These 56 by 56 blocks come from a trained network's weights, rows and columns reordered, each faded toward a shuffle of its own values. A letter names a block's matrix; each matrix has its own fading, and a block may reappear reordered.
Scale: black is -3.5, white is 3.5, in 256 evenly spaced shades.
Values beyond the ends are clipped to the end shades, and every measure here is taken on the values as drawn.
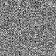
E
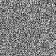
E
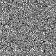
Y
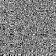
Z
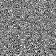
Y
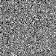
Y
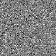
Z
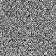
E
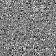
Z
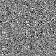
Y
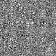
Y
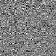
Z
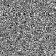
Y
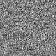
E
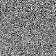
Z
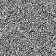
Y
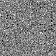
Z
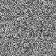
E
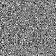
Y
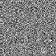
E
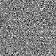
Z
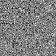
Y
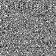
Y
